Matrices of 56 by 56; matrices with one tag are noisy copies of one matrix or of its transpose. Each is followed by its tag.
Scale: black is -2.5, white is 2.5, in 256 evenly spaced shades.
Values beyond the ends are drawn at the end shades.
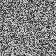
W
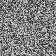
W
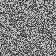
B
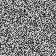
B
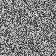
B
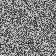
B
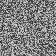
W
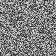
B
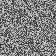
B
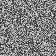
B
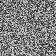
W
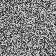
W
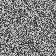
B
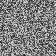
W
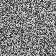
W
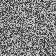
W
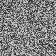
W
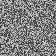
B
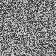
W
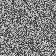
B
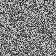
B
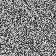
B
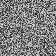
W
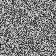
B
